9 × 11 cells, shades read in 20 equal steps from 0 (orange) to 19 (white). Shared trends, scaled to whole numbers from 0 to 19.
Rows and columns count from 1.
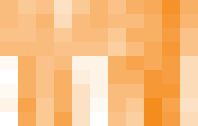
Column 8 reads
6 8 6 8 4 6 8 10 11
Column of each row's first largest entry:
4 4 4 7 1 1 1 6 1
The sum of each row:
85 83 86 86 106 103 103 105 107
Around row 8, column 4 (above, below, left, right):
6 4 10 14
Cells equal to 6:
14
